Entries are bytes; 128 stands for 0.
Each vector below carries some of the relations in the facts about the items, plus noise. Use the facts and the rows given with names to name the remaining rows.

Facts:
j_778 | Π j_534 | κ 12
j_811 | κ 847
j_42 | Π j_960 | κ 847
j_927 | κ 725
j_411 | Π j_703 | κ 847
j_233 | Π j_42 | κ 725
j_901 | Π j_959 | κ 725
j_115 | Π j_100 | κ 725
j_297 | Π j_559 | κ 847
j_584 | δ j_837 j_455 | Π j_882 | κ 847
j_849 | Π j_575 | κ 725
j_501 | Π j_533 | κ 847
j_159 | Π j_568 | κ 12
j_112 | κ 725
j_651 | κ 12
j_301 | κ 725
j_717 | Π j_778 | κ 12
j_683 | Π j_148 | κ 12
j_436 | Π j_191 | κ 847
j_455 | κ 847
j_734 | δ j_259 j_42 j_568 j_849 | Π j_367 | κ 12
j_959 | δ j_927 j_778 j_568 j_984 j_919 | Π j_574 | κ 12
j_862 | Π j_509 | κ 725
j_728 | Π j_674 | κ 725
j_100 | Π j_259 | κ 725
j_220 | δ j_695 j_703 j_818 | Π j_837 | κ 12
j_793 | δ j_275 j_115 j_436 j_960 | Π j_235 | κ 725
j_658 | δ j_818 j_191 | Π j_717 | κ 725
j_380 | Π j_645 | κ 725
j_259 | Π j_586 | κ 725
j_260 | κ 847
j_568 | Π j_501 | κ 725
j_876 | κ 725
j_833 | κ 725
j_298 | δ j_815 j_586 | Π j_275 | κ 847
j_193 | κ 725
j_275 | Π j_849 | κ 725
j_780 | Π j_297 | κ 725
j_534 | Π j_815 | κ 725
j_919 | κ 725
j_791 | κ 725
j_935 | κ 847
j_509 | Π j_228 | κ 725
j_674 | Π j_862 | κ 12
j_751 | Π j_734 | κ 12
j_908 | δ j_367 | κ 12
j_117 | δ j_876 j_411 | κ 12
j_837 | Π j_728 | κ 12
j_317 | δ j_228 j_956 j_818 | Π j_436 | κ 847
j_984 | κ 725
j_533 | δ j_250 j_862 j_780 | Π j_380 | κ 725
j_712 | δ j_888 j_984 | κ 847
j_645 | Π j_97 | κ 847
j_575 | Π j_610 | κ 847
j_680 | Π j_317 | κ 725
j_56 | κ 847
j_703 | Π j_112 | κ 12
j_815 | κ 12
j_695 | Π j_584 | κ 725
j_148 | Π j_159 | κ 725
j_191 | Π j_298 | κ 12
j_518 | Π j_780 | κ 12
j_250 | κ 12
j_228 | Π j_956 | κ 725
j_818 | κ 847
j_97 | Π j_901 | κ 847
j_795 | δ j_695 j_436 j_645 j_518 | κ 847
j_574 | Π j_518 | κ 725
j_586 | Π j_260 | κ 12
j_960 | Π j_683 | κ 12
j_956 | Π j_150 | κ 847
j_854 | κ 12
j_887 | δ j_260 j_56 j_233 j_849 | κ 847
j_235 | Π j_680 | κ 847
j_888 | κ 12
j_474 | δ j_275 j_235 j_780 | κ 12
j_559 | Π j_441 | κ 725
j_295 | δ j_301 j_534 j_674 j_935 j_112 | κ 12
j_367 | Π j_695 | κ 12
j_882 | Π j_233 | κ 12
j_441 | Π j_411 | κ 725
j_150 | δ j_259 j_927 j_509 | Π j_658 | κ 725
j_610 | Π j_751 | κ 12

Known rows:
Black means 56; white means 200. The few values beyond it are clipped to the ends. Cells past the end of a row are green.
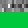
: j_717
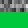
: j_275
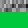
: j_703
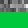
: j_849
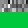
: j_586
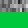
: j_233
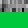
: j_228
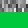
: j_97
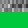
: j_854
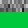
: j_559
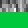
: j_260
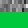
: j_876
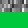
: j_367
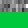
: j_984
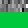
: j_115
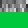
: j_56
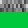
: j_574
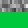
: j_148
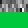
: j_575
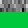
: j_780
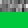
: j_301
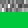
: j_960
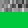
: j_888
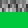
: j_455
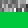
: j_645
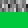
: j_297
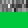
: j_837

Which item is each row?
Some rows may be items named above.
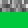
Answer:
j_533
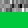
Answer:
j_959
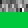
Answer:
j_575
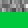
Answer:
j_148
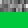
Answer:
j_301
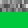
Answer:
j_380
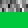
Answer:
j_317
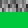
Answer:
j_455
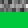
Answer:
j_275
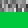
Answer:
j_97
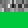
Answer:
j_778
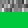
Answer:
j_882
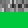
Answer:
j_778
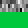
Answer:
j_298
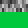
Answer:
j_436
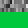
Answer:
j_793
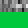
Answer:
j_695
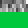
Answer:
j_42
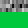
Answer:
j_518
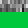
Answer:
j_112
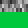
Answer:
j_436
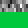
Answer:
j_235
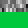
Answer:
j_956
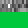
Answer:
j_674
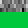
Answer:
j_780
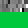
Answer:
j_259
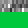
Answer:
j_295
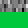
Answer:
j_534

